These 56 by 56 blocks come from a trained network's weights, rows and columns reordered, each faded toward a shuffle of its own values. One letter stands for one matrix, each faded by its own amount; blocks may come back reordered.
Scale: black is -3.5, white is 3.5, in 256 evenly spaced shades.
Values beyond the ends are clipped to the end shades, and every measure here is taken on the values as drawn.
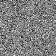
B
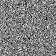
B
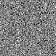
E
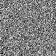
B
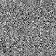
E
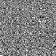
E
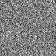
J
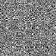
E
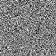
J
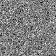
B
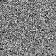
B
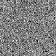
E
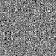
E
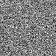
B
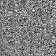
E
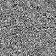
J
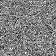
B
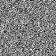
J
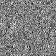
J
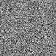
J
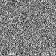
J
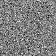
B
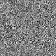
J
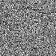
B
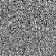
E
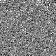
B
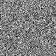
B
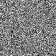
B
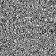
E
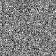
E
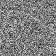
B
